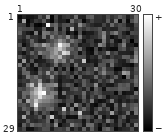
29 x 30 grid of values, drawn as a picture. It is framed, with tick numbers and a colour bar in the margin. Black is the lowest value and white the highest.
The ninth with the highest average is the bottom left. Neither half mirrors the other. There are no regular stripes. There are two bumps. Most values sit low, with a long tail of high ones.
